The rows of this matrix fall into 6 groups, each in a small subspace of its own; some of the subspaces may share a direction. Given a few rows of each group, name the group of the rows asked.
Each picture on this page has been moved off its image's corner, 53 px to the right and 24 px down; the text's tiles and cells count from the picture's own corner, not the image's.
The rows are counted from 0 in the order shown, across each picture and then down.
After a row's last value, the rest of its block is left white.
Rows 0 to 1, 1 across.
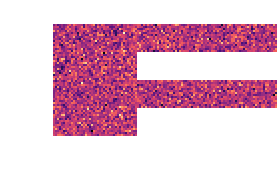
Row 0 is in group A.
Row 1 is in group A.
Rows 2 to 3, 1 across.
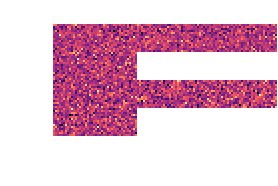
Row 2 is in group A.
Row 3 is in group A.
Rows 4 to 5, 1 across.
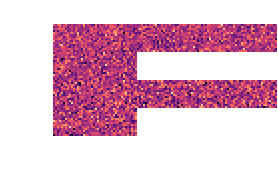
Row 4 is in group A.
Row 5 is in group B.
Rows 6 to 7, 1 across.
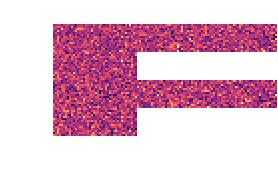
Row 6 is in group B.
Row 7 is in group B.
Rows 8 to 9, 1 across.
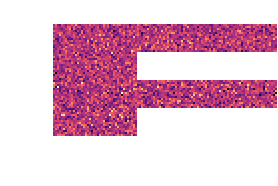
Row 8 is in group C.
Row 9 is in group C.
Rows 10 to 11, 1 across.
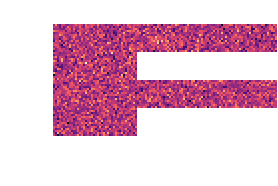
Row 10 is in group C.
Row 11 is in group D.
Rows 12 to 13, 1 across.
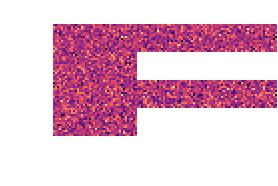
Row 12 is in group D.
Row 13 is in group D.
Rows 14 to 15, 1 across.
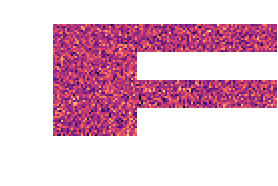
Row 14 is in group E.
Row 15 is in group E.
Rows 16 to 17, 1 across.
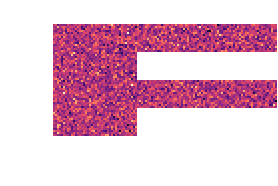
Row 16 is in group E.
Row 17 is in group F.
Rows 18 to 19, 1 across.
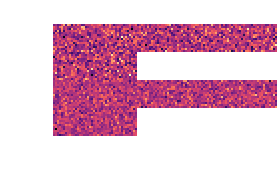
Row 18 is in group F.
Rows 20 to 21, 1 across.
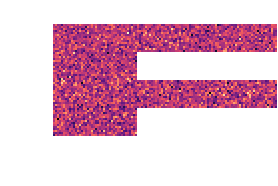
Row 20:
E
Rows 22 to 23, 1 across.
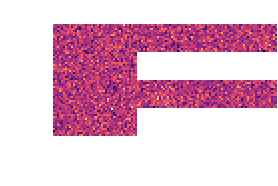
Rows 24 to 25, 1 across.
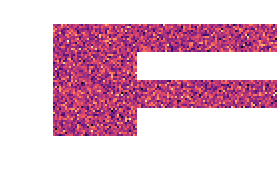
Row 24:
B
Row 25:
F
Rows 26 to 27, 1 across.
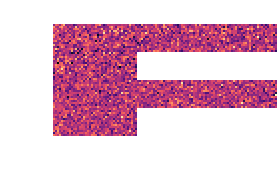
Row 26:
A
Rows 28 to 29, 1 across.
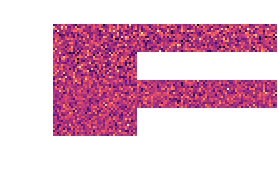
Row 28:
A
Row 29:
F
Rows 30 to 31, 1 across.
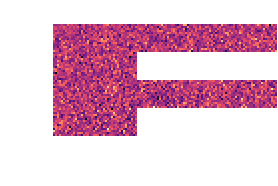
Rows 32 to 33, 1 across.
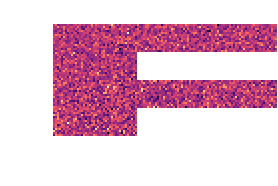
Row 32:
E
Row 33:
D
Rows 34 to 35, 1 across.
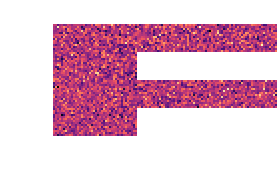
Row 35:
D
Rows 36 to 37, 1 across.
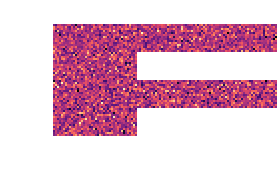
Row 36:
F
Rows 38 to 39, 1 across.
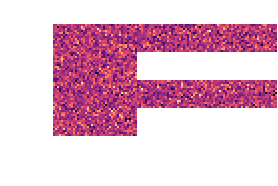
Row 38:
E
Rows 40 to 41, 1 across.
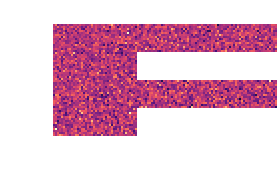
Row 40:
E
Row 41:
C
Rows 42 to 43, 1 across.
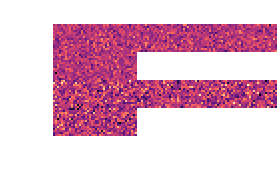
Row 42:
C
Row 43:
A
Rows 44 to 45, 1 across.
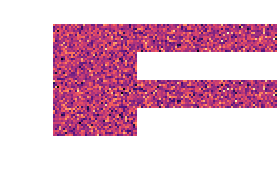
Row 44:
C
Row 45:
A
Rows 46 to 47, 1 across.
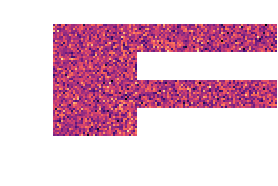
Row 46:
A
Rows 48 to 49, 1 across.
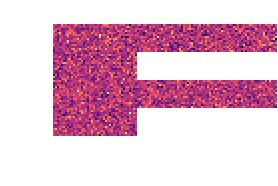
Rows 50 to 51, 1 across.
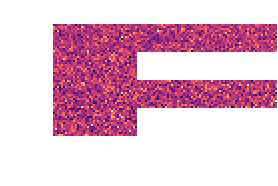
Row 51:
F
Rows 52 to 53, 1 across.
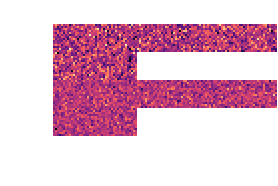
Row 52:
E
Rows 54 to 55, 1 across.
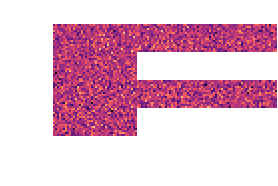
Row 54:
C
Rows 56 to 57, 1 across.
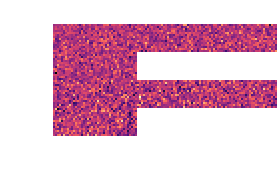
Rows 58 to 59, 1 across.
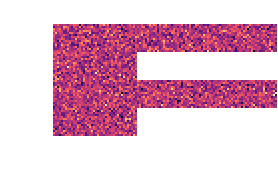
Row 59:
B
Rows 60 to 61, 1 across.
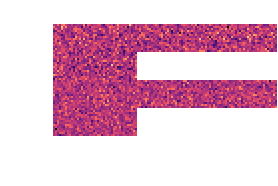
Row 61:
C
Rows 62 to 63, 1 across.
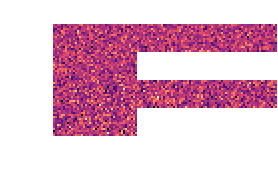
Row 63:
D
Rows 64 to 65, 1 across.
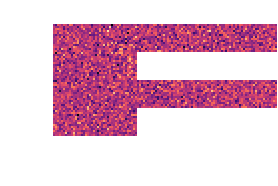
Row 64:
E
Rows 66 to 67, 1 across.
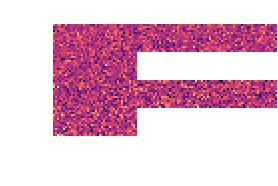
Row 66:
C
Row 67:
D
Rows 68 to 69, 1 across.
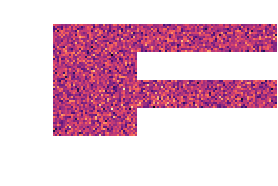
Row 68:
B
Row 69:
C
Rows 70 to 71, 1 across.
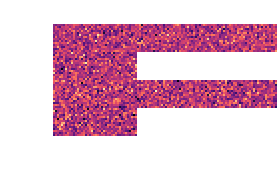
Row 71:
A
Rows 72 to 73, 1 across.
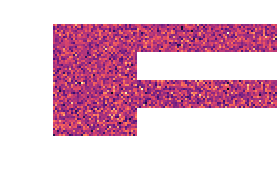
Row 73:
B
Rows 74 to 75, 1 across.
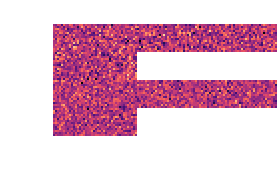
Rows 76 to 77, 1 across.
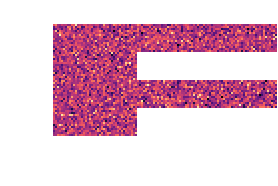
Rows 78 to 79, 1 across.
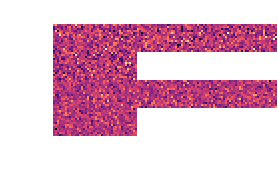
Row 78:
F
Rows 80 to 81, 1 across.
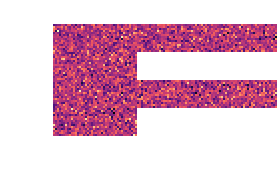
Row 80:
C
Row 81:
A
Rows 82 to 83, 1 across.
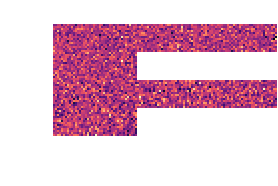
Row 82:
B
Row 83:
E
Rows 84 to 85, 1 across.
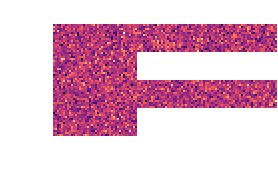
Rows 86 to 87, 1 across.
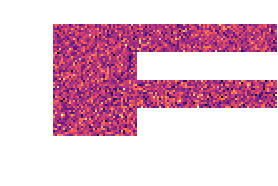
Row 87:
C
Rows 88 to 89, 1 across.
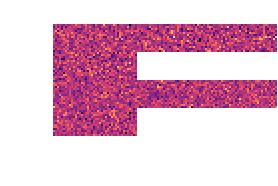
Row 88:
A
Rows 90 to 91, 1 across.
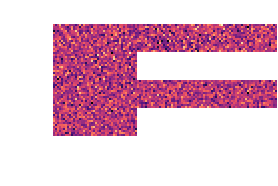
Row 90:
D
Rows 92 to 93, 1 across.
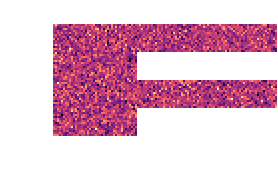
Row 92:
E
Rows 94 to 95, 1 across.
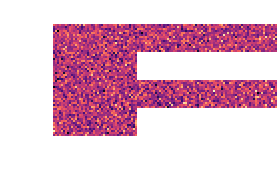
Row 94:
D
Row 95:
A
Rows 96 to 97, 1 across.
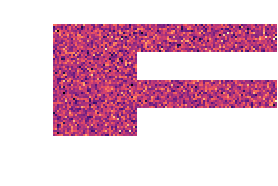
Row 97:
F
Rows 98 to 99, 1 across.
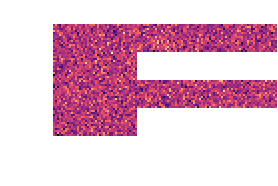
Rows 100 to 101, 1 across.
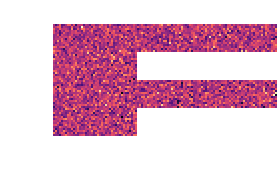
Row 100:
A
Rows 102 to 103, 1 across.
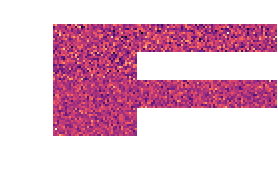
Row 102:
B
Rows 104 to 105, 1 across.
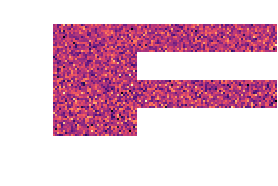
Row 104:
F
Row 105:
F
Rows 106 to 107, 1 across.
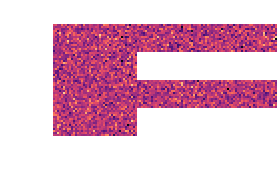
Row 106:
B
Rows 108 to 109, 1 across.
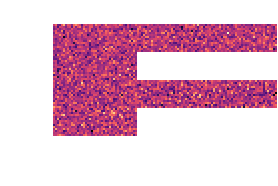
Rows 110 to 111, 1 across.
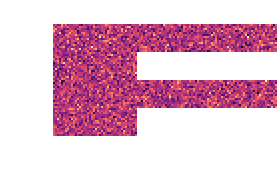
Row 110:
B
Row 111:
A
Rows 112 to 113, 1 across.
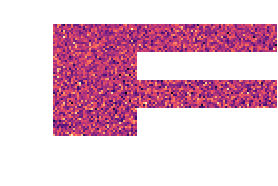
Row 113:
B
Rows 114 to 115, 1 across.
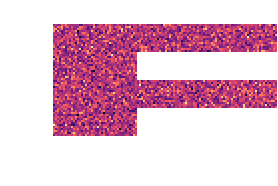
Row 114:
B
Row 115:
A
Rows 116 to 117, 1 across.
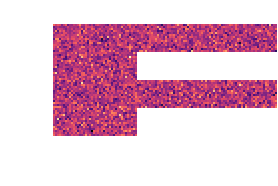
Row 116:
C
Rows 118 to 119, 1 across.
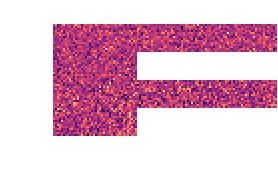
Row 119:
E
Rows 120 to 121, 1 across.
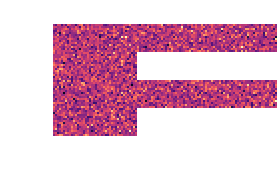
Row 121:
F
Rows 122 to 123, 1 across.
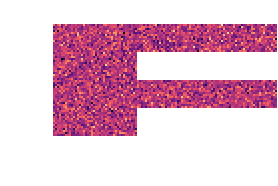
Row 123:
B
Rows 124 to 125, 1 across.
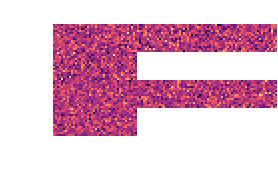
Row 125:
A
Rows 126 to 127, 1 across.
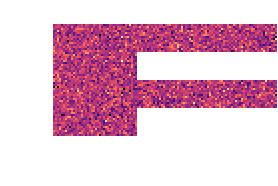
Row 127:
C
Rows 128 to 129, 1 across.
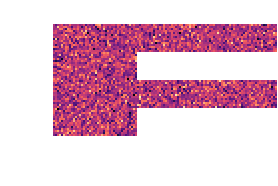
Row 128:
E
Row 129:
E
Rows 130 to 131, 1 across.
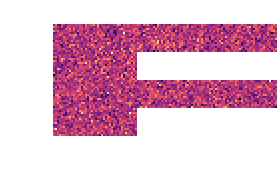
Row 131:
C
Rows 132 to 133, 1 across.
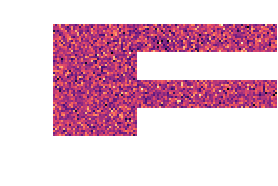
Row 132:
D
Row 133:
F
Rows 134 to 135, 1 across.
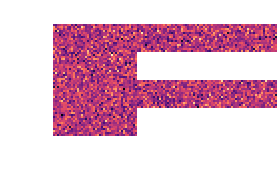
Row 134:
B
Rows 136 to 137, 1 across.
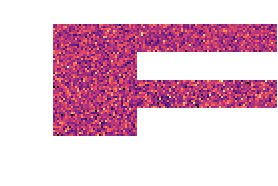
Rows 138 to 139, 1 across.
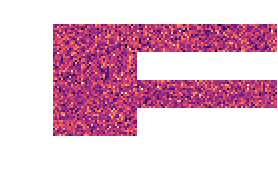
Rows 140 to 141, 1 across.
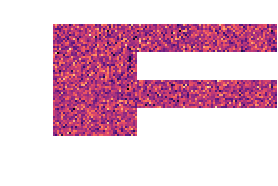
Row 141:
E
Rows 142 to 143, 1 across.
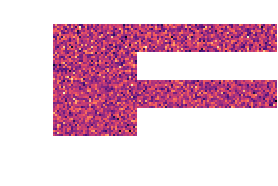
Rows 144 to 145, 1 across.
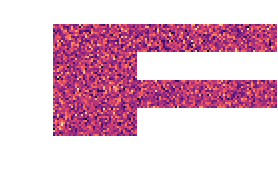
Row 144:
D
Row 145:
A
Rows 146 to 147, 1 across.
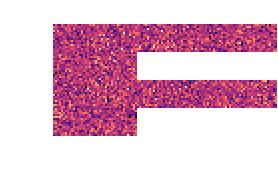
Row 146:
C
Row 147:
E
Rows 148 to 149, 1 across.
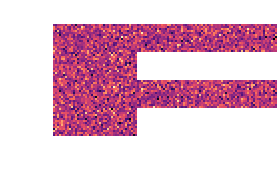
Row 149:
A
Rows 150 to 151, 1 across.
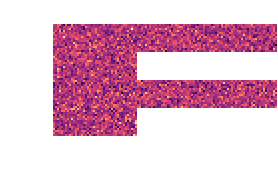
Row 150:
F
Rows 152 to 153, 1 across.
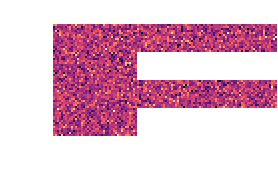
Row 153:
E
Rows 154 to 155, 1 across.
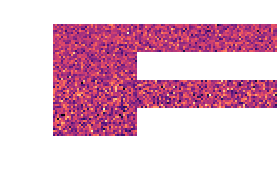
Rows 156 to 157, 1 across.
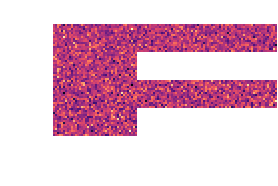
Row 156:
F
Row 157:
F
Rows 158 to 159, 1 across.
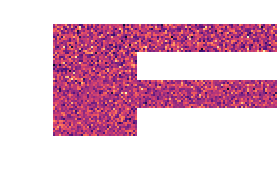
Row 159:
B
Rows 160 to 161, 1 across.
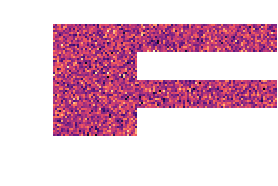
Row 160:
D
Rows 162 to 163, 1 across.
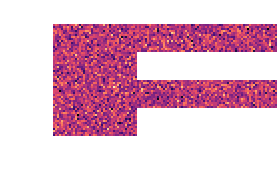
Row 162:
D
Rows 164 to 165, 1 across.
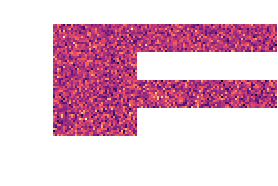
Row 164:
F
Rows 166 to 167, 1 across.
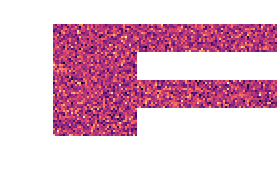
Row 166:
B
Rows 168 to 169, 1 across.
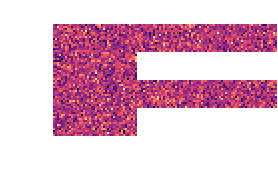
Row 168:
E
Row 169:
D
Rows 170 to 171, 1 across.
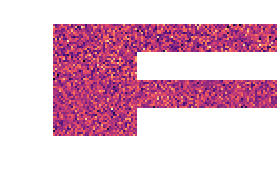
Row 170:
B
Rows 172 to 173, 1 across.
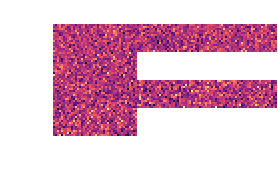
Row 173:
E
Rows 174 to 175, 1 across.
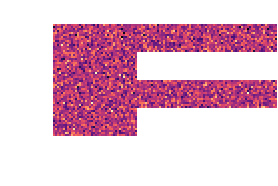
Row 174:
D
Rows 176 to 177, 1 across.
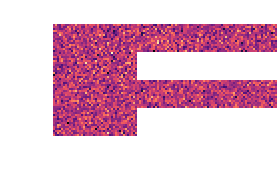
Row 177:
D
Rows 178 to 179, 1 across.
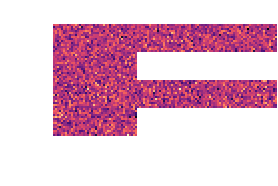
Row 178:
D
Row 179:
E
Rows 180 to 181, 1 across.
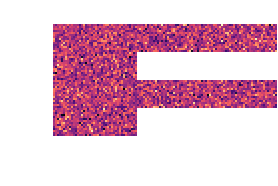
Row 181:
A
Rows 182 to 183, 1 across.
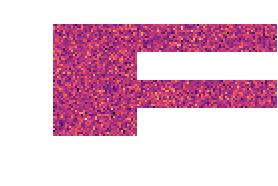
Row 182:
F
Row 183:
A
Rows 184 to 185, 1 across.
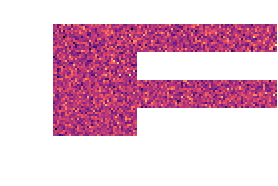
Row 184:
F
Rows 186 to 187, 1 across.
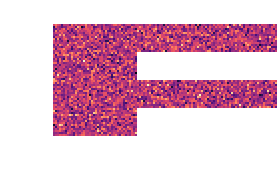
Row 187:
A
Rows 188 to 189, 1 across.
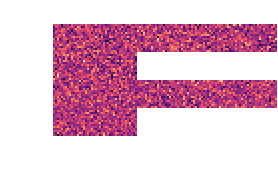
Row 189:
D
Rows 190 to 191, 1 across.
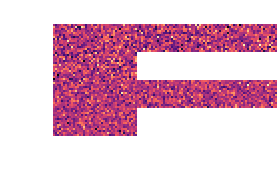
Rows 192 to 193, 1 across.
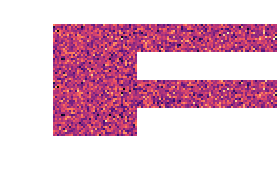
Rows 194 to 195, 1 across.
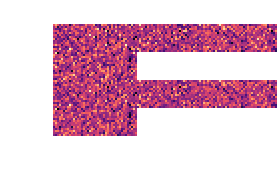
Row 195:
E
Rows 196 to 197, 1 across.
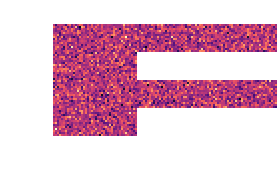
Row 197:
C
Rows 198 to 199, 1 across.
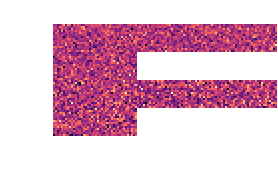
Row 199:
B
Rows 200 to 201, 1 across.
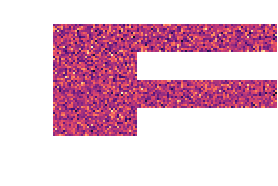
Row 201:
F
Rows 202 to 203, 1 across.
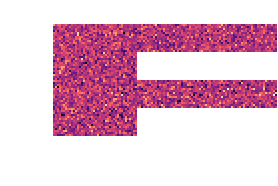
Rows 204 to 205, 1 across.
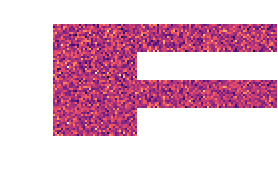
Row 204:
D
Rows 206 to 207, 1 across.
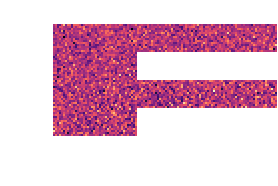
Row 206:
F
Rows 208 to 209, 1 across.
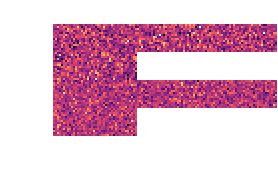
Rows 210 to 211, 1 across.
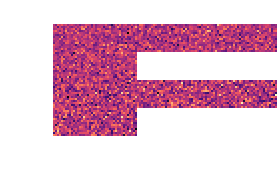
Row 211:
B
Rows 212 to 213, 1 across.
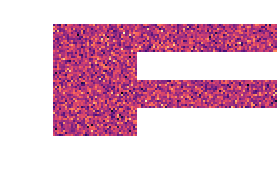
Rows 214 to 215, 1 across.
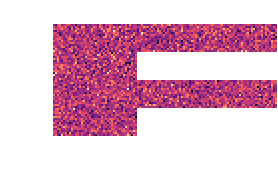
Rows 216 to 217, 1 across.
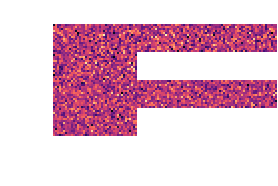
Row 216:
A
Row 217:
F
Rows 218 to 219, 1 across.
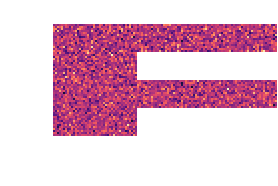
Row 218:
B
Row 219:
F
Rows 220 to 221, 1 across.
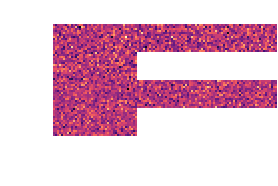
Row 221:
E
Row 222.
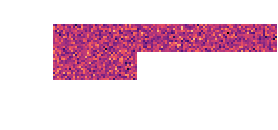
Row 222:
F
